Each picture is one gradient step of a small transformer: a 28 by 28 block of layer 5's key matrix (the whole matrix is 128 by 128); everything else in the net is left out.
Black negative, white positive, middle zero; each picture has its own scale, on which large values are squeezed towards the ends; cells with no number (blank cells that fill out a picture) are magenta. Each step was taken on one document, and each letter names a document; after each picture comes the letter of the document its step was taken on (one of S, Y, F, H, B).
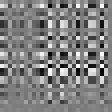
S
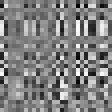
S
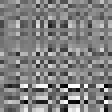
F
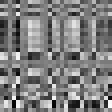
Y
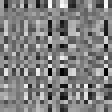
S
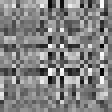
S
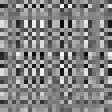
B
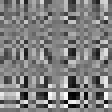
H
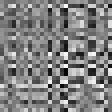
B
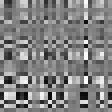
H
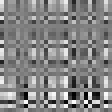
H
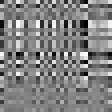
F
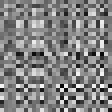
B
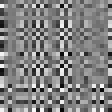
B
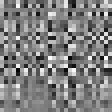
S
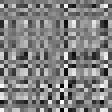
B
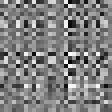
F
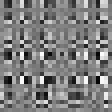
H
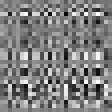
Y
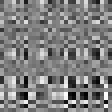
H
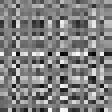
B
